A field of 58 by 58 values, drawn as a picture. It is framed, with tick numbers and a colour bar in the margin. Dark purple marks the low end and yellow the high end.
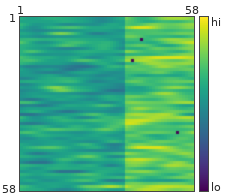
Grain: streaks across. Seam: vertical, 60% of the way across, the right part higher. Histogram: bell-shaped. Lone odd cells: 3, each lower than its neighbours.
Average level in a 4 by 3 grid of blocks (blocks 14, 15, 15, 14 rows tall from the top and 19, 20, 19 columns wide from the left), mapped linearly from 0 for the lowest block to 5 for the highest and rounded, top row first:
115 / 004 / 025 / 025
